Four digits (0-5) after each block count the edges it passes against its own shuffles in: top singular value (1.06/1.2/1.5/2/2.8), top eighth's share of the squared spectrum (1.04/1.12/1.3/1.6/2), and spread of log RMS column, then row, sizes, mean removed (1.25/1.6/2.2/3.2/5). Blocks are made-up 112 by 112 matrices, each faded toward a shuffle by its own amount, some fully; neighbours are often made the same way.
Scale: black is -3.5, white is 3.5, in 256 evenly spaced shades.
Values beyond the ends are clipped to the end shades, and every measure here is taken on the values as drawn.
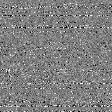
2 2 0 4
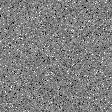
0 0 0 0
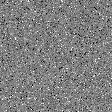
0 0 0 0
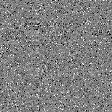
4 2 1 1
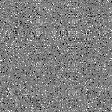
4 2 1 1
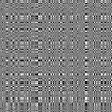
5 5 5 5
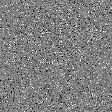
3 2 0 0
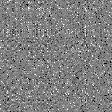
4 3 1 1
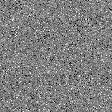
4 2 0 0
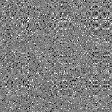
5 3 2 2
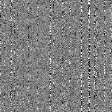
3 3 4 0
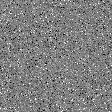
0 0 0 0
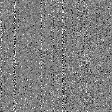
2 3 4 0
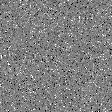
0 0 0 0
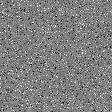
0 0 0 0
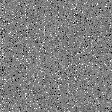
1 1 2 0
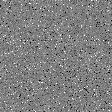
1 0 0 0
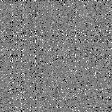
2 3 3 3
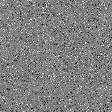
2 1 0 0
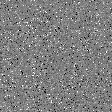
2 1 0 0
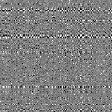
5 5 3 4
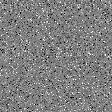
3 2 0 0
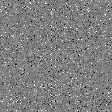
3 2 1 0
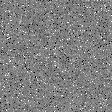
2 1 0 0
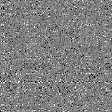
4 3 2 2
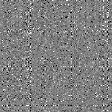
4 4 3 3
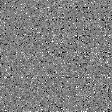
2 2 2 2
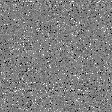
3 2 1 1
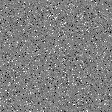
2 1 0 0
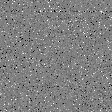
2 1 0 0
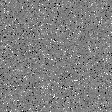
2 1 0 0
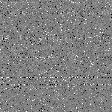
4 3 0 2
